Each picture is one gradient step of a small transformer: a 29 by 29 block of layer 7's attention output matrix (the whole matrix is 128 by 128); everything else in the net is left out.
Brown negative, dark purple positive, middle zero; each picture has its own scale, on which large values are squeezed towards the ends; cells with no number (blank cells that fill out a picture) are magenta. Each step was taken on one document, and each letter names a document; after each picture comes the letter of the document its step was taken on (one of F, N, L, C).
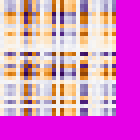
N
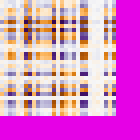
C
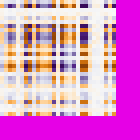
C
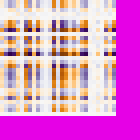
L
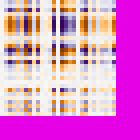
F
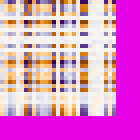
C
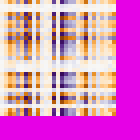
F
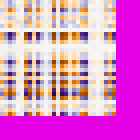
L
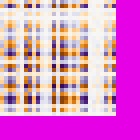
L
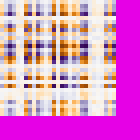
L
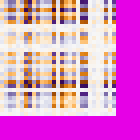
C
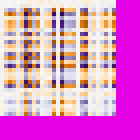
N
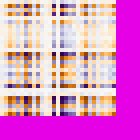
F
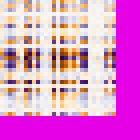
L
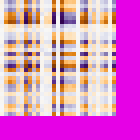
N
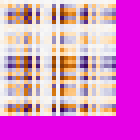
F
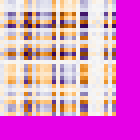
C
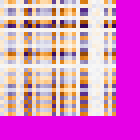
C
